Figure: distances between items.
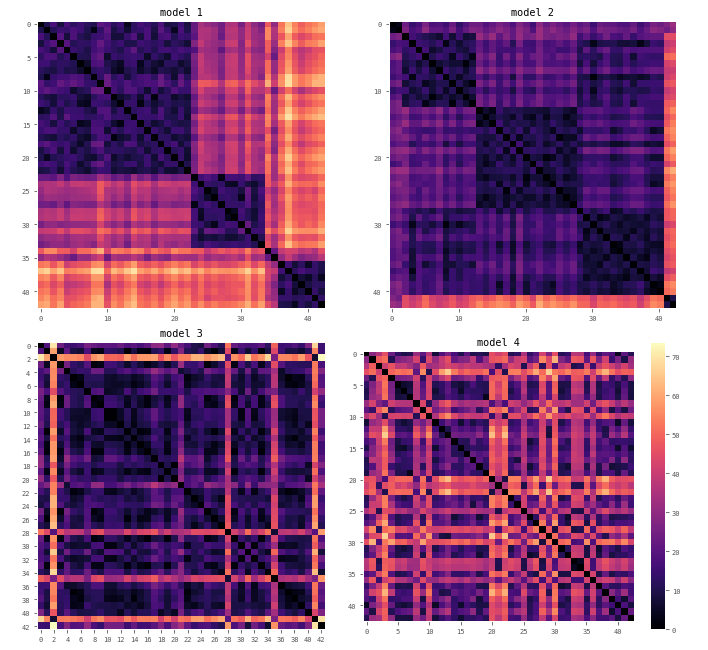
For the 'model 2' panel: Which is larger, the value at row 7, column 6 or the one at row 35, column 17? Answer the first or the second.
the second
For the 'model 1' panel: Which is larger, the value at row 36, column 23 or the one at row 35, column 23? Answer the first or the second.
the first
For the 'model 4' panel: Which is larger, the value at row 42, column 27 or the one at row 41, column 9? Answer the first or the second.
the first
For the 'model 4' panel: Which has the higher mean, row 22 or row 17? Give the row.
22
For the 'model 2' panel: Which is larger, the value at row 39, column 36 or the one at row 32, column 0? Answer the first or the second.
the second
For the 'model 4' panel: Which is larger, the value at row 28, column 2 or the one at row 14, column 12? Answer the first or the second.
the second
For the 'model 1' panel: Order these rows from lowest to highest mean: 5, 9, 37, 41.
5, 9, 41, 37
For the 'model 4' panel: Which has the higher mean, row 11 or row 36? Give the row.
36
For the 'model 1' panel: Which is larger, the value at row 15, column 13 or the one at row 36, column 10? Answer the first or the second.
the second
